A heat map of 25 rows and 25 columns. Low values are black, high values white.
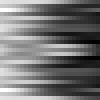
Ninth with the lowest average: middle right. Slope: up to the left. Mirror symmetry: top to bottom. Grain: streaks across.
